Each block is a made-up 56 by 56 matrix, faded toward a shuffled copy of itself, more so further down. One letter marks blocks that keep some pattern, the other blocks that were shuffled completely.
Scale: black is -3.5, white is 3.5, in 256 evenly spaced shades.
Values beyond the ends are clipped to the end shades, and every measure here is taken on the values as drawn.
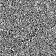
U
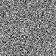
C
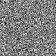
C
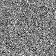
U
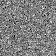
U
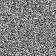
U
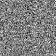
C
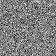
U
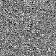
C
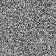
C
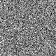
U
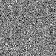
C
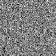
C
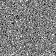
U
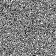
U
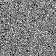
U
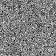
U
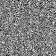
U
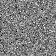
U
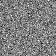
U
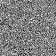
C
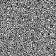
C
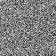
U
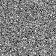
U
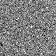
U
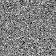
C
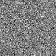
C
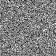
U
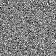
U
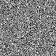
U
